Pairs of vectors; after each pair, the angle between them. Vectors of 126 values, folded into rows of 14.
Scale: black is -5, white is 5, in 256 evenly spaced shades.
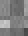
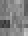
nearly opposite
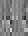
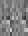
nearly parallel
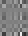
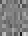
nearly opposite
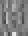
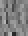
nearly opposite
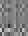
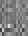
nearly opposite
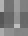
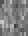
partly opposed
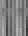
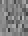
orthogonal
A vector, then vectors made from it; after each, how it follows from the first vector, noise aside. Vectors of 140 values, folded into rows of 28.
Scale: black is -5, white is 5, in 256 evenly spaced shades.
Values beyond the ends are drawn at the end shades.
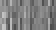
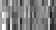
scaled up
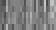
reversed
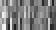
scaled up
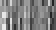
scaled up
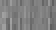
shrunk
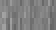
shrunk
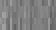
shrunk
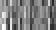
scaled up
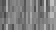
reversed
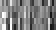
scaled up
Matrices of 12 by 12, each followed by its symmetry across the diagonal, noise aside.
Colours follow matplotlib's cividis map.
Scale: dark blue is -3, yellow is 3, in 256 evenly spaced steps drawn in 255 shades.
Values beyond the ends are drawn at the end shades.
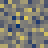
antisymmetric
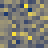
neither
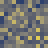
symmetric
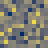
antisymmetric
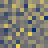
antisymmetric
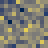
symmetric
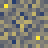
symmetric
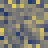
antisymmetric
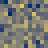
neither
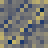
symmetric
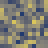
antisymmetric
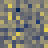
neither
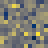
antisymmetric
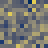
neither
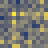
symmetric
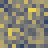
symmetric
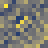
symmetric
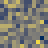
antisymmetric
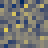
neither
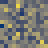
neither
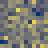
neither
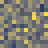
neither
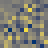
antisymmetric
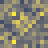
symmetric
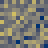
symmetric
